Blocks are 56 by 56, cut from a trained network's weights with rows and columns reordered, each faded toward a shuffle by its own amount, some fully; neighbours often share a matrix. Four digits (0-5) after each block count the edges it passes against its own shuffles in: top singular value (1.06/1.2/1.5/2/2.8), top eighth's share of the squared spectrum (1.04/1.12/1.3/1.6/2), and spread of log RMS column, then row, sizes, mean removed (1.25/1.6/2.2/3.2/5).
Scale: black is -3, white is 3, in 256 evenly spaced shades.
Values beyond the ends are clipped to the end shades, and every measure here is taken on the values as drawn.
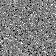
0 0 0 0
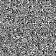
2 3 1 1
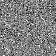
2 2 1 0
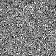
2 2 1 1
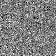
2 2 0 0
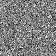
1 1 0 0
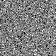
1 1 0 0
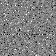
2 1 0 0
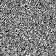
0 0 0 0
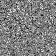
0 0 0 0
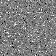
1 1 0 0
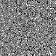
2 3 2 0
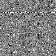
2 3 1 2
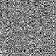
3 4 2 2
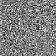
3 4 2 2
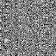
2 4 2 2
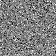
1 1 0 0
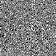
2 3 2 1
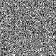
2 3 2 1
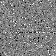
2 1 0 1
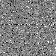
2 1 0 1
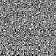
3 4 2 2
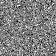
1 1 0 0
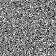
1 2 0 0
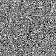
1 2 0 1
